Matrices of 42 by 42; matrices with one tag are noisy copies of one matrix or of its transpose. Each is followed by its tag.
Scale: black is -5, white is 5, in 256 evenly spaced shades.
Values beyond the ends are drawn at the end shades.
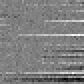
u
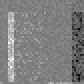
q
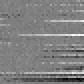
u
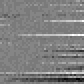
u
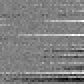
u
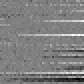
u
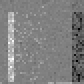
q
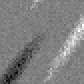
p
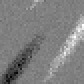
p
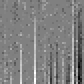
u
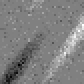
p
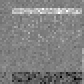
q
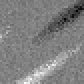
p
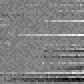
u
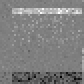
q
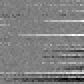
u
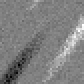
p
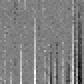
u
